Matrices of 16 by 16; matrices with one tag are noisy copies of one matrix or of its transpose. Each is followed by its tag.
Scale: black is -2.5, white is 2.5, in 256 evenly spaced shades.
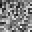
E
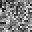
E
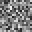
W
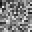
E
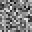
W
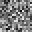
W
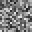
W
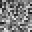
E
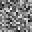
W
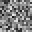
W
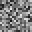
W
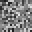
E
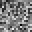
E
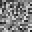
E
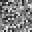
E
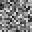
W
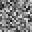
W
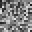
E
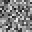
W
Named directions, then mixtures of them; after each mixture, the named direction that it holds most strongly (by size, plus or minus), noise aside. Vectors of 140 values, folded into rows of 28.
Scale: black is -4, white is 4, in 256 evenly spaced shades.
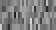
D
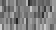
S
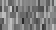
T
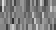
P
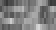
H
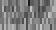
S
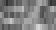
H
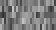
T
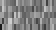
D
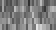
P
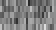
S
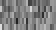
S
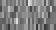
S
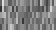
T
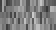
P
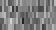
T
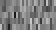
D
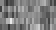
H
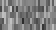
T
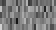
S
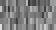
S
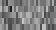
T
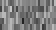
T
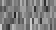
D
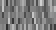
P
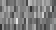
S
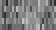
T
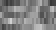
H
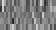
P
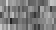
H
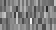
D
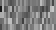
T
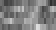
H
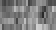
H
